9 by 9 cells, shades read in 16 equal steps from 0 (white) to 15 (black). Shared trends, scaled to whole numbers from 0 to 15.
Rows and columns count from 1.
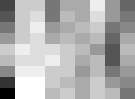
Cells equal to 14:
0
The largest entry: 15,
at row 9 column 1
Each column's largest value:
15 3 3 8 5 6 6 10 9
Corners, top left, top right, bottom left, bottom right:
11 9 15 8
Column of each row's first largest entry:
1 1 1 8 8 8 8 1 1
